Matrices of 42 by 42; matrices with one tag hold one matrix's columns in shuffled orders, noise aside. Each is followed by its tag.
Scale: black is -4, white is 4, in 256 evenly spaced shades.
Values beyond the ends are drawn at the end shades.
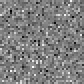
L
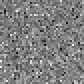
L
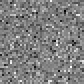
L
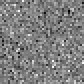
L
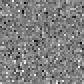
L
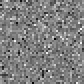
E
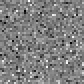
L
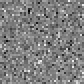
L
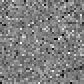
E
